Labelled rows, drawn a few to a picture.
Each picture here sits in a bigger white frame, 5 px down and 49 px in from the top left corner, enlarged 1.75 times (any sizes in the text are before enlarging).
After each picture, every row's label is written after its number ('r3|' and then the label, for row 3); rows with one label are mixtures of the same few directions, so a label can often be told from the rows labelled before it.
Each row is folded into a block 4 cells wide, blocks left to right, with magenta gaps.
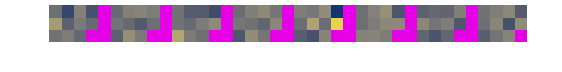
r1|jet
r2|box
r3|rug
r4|box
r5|box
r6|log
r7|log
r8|box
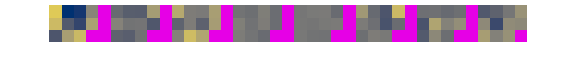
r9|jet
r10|log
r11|log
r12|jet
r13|log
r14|log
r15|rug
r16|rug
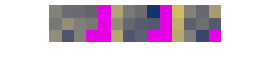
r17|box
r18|rug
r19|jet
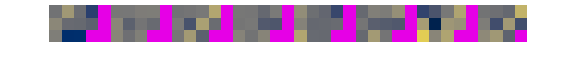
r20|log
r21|rug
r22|box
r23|box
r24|rug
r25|box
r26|rug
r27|box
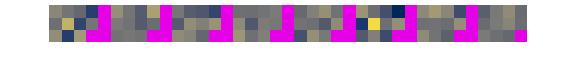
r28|box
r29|log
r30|rug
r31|rug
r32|box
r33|rug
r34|log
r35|jet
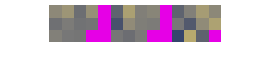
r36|jet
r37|jet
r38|box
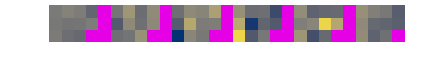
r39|log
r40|jet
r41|rug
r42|rug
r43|box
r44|rug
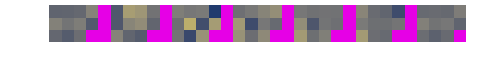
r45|log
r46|jet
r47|box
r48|rug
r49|rug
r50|rug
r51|log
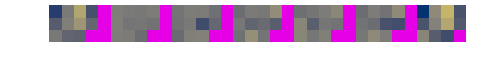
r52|jet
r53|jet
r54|box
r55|box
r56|rug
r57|box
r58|jet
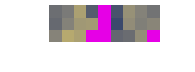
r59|log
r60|jet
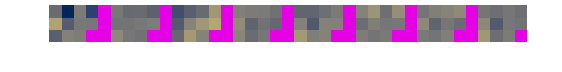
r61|jet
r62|rug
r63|rug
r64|rug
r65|rug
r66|jet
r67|rug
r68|rug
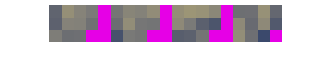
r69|jet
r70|rug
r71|rug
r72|jet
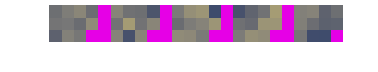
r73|box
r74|box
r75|log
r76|rug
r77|log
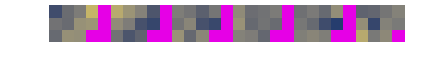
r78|rug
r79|rug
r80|box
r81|jet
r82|box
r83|rug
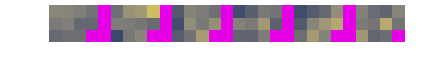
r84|rug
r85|rug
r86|jet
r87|log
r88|rug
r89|box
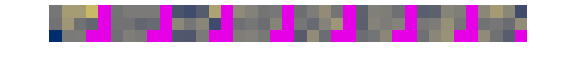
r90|rug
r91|box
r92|log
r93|log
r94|box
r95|jet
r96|log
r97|log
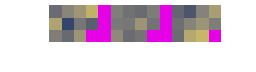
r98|rug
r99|box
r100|log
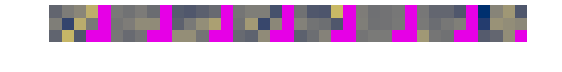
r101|box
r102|box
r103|rug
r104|box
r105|log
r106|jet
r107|rug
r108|jet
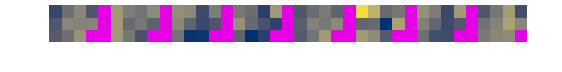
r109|jet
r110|jet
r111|log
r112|log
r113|jet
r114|log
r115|log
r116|log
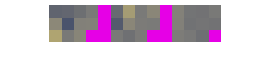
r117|rug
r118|jet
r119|jet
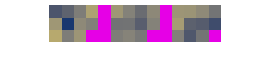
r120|rug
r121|log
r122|rug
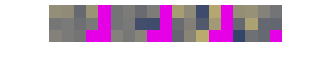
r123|jet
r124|box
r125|jet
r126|rug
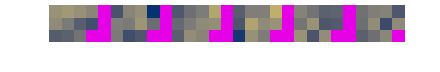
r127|rug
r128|log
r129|rug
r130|rug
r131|box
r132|box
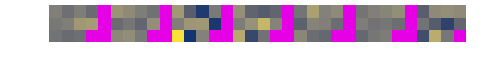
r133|box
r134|log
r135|box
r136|box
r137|jet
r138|rug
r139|box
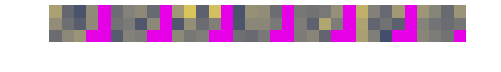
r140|jet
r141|box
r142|jet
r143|jet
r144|box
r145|jet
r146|jet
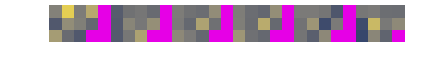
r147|jet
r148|jet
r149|box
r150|box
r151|box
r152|rug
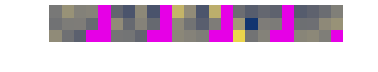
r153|jet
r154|jet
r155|jet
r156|rug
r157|rug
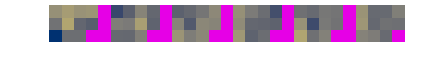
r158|rug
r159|log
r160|rug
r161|rug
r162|rug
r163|jet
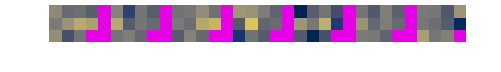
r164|box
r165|jet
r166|box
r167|rug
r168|log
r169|jet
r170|box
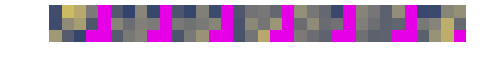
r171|jet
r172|jet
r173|jet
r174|jet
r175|rug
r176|log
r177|log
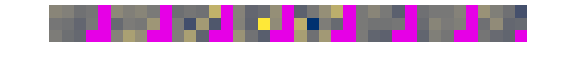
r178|log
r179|log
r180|box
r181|box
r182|rug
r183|log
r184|rug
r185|rug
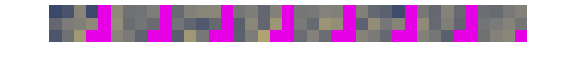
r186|jet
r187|jet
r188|box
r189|jet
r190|box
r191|rug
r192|jet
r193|log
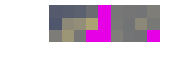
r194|rug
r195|box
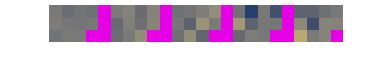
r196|jet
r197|jet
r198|box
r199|jet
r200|rug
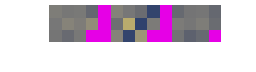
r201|box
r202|box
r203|log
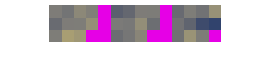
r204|log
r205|log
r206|box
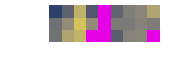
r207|log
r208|rug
